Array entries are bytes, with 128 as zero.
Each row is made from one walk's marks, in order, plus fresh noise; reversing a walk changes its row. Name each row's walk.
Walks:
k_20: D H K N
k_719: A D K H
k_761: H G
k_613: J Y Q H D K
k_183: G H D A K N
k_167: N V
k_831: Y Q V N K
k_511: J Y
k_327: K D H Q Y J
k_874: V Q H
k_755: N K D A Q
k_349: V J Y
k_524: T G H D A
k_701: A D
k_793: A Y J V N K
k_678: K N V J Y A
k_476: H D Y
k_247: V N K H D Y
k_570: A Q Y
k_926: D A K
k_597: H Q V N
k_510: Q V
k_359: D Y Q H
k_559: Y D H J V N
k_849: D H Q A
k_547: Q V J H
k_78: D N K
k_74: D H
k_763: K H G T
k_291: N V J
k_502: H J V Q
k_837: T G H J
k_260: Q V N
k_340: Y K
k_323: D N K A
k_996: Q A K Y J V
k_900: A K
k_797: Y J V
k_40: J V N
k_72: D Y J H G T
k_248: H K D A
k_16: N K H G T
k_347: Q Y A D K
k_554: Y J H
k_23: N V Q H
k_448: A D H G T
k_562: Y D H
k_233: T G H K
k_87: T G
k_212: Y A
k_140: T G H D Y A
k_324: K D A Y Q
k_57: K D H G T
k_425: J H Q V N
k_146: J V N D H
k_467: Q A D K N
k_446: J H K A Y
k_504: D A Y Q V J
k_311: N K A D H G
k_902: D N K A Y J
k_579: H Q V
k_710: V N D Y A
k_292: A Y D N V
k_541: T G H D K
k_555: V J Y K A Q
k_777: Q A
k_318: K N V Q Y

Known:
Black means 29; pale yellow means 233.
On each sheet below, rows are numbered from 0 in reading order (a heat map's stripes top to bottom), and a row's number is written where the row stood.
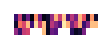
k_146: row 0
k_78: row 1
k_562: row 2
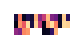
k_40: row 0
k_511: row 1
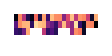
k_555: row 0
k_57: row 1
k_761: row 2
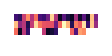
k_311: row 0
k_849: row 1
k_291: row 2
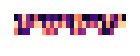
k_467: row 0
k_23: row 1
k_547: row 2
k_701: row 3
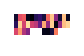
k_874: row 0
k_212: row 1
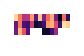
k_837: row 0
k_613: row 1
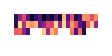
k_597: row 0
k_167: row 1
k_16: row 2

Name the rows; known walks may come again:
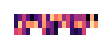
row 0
k_597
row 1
k_57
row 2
k_559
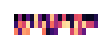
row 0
k_291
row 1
k_467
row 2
k_874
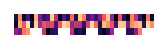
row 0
k_40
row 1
k_849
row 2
k_74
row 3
k_613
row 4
k_555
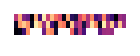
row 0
k_511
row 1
k_761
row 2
k_311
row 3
k_425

